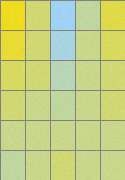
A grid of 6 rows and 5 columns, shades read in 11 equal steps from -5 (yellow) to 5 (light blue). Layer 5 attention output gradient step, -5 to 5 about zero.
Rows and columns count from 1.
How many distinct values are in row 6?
3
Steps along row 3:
up up down down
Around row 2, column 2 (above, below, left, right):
-1 -1 -4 4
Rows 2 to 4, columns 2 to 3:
-1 4 | -1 2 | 0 1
